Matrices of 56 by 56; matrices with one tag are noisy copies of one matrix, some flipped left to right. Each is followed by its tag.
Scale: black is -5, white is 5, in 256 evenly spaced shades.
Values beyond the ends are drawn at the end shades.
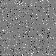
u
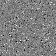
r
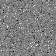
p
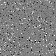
r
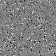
r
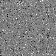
u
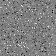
p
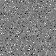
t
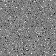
t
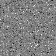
p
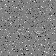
t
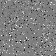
r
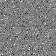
t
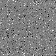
u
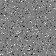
t
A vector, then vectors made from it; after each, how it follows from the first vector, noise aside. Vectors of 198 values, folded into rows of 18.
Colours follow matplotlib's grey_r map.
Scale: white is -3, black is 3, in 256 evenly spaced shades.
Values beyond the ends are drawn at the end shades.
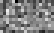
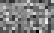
reversed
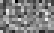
copied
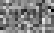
wrapped around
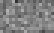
shrunk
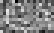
copied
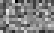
copied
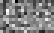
copied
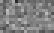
shrunk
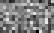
reversed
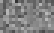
shrunk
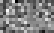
copied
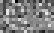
copied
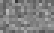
shrunk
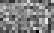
reversed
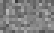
shrunk
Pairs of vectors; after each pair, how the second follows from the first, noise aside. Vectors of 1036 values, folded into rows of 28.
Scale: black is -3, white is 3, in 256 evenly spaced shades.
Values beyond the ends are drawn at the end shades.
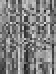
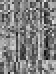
wrapped around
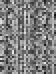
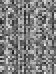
negated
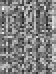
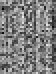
negated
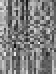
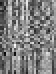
negated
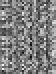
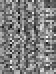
wrapped around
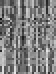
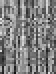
negated
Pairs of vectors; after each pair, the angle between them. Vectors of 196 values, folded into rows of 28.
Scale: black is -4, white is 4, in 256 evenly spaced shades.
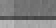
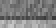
nearly parallel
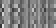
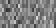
partly opposed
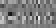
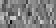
partly aligned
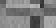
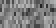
partly aligned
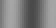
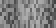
partly opposed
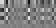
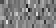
partly opposed
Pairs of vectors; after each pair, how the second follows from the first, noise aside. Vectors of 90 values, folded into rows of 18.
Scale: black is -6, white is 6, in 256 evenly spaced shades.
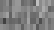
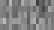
negated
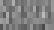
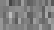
reversed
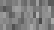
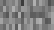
wrapped around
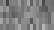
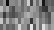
scaled up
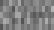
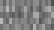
reversed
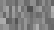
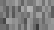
negated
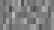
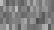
shuffled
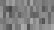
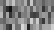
scaled up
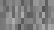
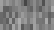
shuffled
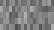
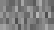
shuffled
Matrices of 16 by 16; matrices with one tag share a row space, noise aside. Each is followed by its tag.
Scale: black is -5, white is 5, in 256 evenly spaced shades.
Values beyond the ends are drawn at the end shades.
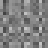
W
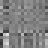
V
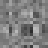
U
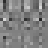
W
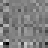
V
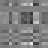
U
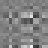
U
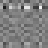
W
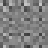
W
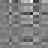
U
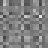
W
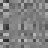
V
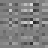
U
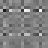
W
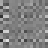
V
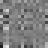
V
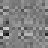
V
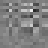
U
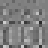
W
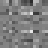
U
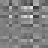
U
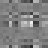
U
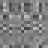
W
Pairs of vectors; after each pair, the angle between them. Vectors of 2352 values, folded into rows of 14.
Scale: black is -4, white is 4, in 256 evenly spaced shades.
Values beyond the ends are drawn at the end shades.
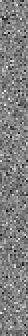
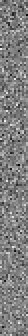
partly aligned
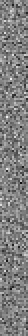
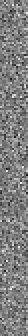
nearly opposite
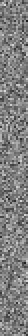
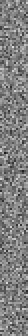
orthogonal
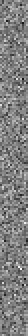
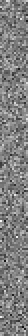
orthogonal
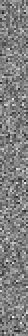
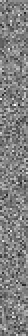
partly aligned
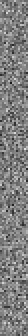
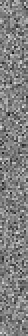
partly aligned
